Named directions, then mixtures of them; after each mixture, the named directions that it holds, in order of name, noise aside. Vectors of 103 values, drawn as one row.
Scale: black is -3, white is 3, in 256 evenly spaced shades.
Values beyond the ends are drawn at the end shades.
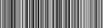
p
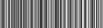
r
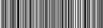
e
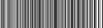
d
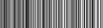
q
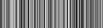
e, p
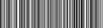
e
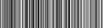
p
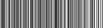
d, q, r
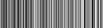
e, q, r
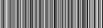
d, e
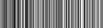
e, p, q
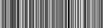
e, p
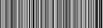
d, p, q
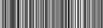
e, p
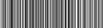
d, e, p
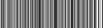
d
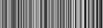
d, e, r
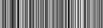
e, p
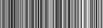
p, r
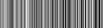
q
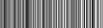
q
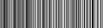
q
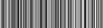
e, r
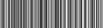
r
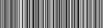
p, r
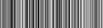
p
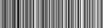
e, p, q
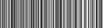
d, p, r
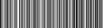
d, e, r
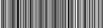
d, e, r
